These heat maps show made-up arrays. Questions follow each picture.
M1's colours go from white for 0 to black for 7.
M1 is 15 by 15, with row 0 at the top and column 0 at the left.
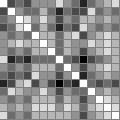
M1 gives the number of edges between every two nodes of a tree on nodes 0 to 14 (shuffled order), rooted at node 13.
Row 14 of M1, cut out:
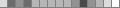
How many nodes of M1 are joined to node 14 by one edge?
2
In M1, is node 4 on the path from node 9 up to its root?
yes
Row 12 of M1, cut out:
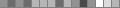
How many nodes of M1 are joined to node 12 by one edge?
1
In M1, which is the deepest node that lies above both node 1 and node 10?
5
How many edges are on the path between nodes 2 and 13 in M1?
2
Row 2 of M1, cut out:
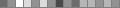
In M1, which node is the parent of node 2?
5
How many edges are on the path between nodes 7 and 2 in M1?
5
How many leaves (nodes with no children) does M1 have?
7
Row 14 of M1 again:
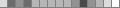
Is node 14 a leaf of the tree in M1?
no
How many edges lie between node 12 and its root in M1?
1
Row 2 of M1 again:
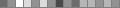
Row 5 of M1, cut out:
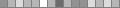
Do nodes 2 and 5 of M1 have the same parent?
no
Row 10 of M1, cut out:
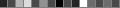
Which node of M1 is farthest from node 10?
7
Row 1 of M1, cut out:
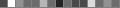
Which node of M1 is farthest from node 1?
7
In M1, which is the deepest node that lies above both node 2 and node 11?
5
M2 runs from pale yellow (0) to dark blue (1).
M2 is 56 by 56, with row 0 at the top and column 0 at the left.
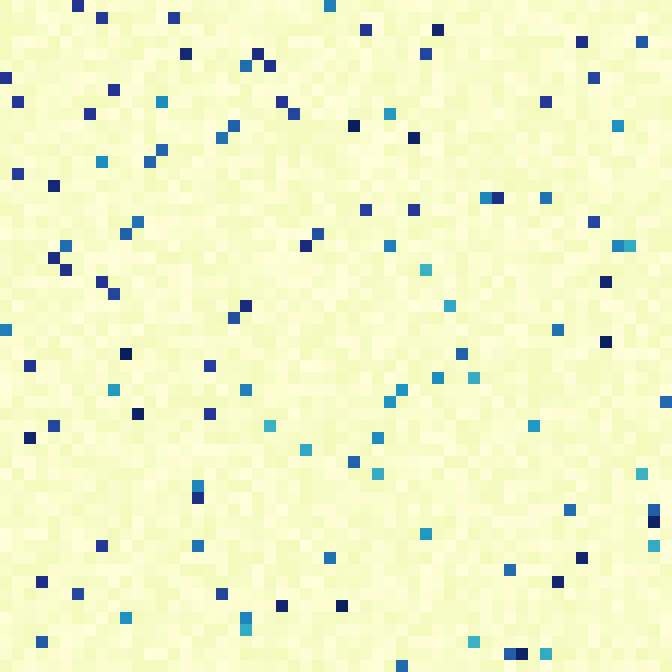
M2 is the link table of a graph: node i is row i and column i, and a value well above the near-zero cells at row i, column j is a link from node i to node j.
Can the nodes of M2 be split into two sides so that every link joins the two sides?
no
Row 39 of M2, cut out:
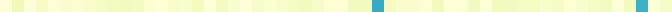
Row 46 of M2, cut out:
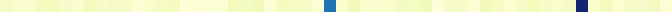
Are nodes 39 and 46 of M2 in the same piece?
yes
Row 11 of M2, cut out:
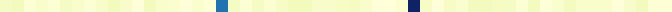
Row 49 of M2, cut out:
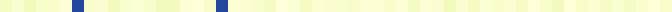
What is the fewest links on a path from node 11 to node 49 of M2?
2
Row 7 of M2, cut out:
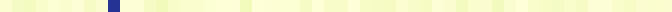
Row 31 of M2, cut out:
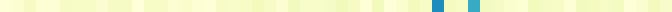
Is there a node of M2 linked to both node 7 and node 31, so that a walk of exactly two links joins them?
no
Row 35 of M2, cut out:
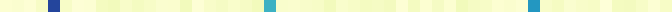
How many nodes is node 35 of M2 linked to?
3
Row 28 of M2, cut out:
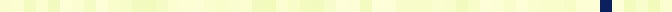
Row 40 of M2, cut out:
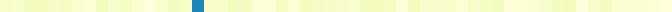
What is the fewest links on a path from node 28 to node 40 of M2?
6
